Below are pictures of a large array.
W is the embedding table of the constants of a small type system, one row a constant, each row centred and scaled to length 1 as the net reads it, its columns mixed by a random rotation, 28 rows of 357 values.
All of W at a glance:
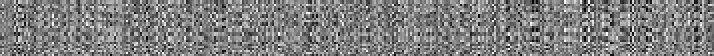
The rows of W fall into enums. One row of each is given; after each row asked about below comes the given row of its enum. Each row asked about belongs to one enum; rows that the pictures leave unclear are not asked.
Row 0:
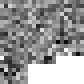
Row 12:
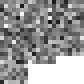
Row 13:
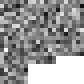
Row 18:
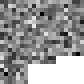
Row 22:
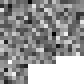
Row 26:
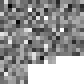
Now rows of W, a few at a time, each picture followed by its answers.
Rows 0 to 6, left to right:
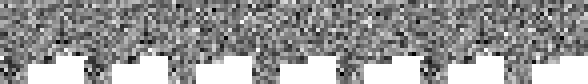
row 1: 0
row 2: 26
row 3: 13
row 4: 18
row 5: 0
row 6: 26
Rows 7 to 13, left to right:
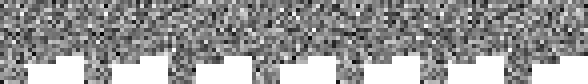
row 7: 12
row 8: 12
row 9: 13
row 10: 26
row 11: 12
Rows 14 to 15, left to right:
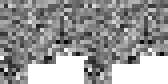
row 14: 0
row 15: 0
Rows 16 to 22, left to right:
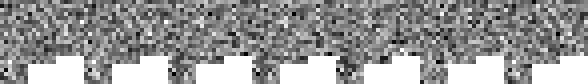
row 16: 22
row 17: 22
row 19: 18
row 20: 0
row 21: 12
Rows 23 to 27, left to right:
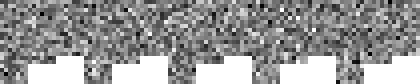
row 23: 18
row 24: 22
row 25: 13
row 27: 12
